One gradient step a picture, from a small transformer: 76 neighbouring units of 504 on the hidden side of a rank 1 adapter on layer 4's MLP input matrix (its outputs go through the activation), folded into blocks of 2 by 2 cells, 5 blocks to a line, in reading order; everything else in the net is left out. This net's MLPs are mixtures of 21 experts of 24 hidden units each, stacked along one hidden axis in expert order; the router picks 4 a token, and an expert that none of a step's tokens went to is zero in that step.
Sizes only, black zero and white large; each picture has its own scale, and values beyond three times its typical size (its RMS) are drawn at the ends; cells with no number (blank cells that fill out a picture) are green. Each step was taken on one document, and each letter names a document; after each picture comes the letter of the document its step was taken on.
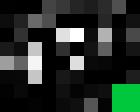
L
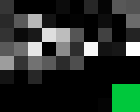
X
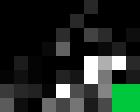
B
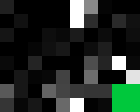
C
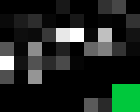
X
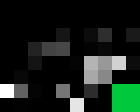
B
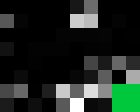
C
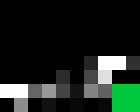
B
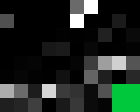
C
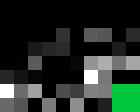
B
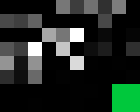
L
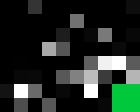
B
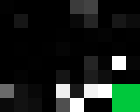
C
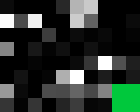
C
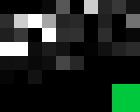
X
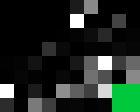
C
